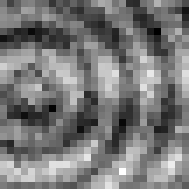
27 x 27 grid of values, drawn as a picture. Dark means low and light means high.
On average the colour sits 50% of the way up the scale. The values follow a bell shape. Concentric rings centre on the middle left. Horizontal stripes repeat 2 times down the table.
